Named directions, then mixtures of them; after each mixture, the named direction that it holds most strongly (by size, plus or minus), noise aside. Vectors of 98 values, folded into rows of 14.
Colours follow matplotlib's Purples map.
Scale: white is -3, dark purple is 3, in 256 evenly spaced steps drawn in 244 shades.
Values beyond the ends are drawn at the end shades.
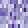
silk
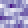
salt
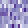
silk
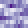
salt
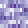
salt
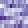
salt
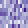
silk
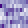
salt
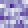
salt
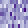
silk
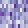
silk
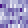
salt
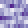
salt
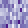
silk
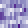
salt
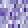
silk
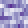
salt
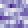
salt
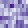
salt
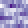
salt
